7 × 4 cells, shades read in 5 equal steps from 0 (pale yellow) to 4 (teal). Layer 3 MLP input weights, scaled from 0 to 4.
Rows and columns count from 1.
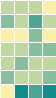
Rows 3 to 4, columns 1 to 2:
0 0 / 1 1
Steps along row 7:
up down up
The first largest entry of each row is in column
1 3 3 3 2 1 2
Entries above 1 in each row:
0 2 1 2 1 2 3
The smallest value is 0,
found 5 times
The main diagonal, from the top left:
1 1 2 2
